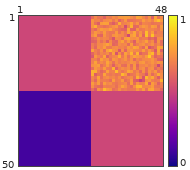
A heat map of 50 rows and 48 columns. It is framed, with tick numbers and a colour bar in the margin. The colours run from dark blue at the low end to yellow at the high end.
The table splits into 2 rows of 2 panels. Panel 1,1: middling, flat. Panel 1,2: high, fine-grained. Panel 2,1: very low, flat. Panel 2,2: middling, flat.
